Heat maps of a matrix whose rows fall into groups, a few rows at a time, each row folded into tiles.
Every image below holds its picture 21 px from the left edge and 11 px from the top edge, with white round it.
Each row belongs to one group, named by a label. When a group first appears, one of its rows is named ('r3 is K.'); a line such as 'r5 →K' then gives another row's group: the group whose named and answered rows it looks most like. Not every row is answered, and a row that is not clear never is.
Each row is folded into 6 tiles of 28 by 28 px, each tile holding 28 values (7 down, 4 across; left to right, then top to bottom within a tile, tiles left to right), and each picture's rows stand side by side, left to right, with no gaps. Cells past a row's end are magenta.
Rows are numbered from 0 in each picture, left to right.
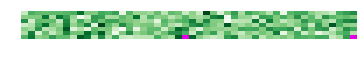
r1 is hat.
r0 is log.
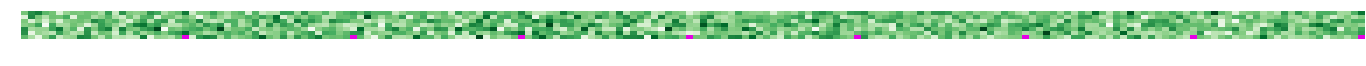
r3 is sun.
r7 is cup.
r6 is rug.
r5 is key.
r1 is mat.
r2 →cup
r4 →mat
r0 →cup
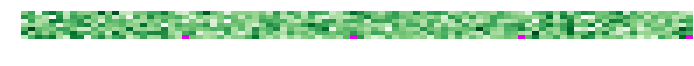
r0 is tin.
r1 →cup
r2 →key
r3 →log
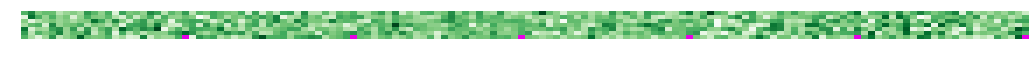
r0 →cup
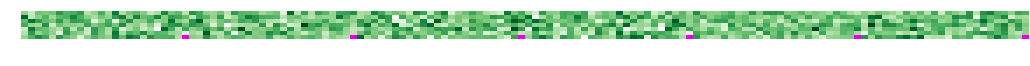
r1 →rug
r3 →sun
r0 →sun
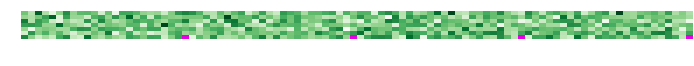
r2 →tin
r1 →tin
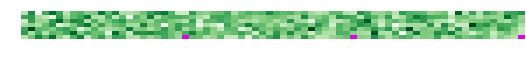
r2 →rug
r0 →tin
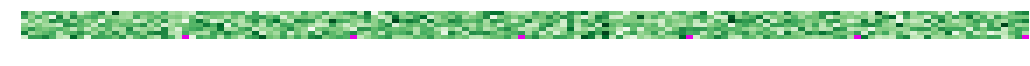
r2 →tin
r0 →tin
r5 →hat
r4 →tin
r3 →log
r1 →mat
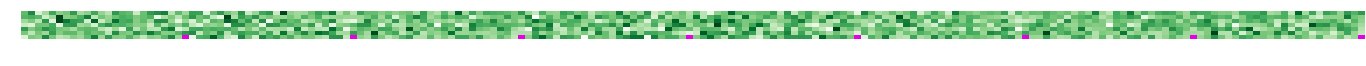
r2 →rug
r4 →sun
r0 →tin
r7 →rug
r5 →tin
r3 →sun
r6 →rug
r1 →tin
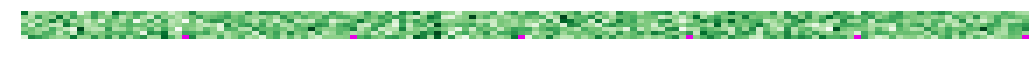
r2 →log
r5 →key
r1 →key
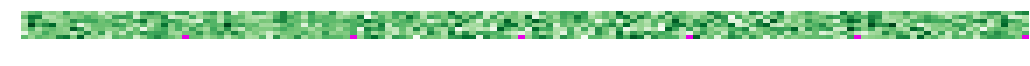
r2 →sun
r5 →mat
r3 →sun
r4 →hat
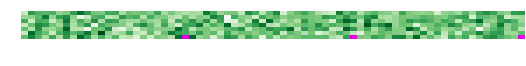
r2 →mat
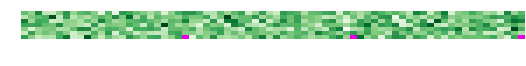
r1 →tin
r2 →hat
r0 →hat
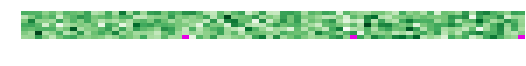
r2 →mat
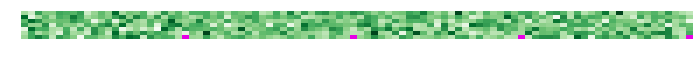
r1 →rug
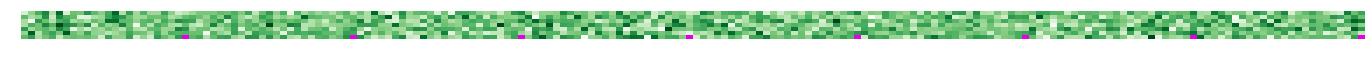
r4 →mat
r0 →log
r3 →sun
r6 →cup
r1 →log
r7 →hat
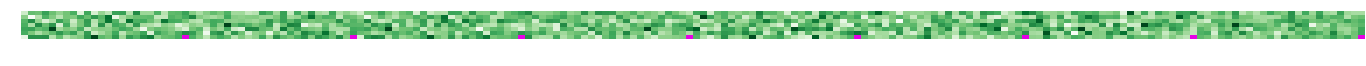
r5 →cup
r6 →rug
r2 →mat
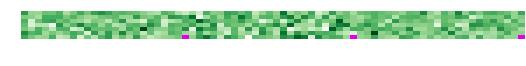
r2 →rug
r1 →sun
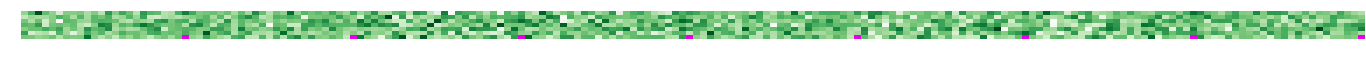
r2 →hat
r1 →rug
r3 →hat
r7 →key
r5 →cup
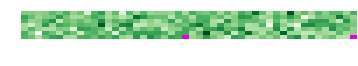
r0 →log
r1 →rug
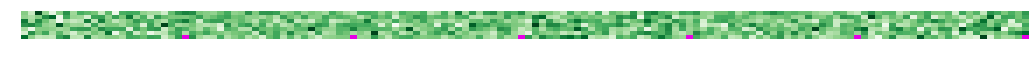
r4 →key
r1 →key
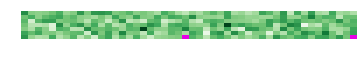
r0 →key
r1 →log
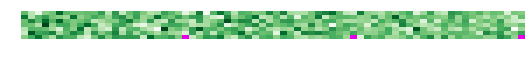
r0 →sun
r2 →tin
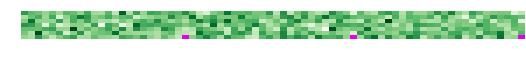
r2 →tin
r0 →rug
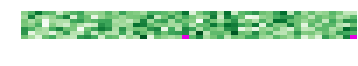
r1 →log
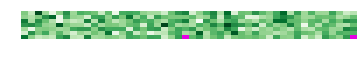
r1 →log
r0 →hat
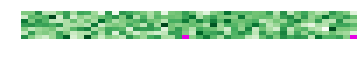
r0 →hat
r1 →sun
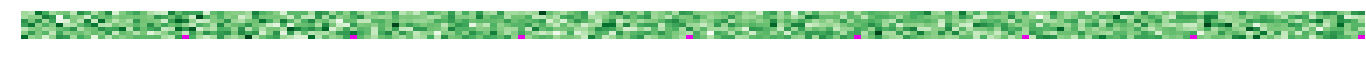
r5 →rug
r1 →cup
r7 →mat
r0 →hat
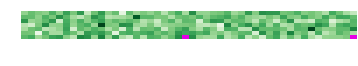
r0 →log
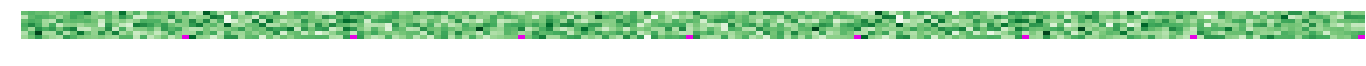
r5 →hat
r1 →hat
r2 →key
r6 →rug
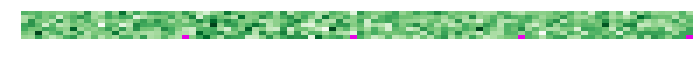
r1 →sun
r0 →rug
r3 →log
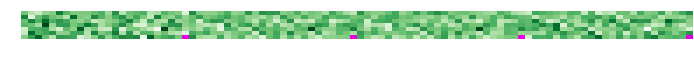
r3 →mat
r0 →sun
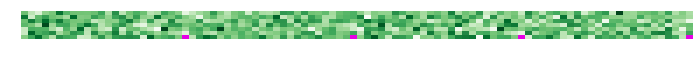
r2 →sun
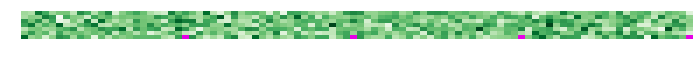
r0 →hat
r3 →sun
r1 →hat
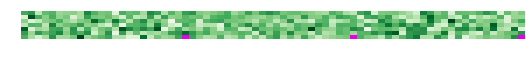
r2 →cup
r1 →key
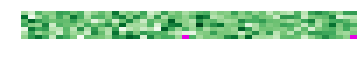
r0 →sun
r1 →mat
